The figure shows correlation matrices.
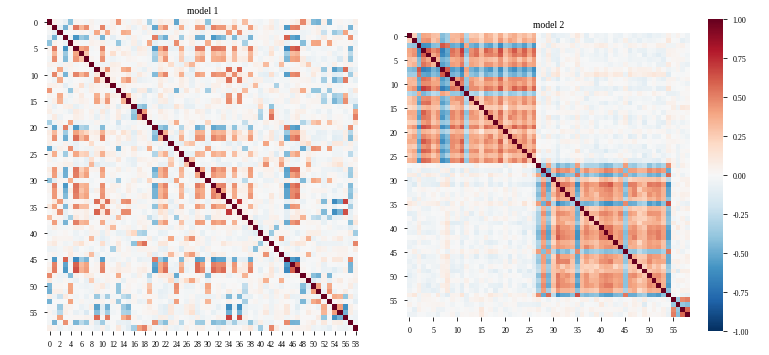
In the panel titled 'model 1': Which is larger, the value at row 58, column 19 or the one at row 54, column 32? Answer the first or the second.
the first
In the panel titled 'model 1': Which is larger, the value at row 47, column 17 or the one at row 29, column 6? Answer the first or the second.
the second
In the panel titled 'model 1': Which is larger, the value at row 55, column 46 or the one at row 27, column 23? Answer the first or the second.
the second
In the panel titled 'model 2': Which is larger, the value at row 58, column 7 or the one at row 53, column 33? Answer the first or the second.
the second
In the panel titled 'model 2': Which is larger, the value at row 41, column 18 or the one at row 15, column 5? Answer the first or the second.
the second
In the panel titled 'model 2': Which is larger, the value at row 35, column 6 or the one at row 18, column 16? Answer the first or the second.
the second
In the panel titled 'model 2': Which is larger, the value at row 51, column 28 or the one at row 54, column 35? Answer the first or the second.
the second
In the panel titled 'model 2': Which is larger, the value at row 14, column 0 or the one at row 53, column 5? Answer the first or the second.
the first
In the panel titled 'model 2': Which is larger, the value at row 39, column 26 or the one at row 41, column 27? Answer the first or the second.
the first
